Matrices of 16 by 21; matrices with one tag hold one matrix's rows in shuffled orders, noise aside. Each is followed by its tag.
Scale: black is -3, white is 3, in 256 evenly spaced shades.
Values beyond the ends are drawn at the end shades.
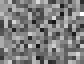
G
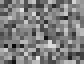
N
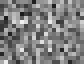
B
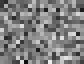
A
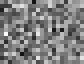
B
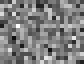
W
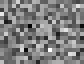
A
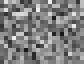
B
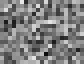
N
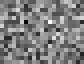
A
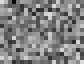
W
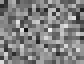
A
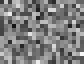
G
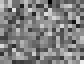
W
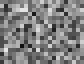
B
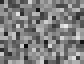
A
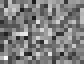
B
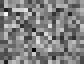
B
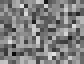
N
